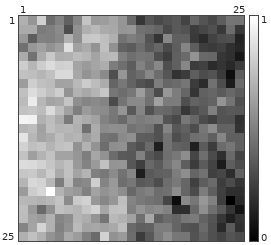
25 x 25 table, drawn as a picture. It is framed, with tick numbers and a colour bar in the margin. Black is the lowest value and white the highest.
There are no regular stripes. There is an overall slope up to the left. On average the colour sits 50% of the way up the scale. The middle left is the ninth with the highest average.
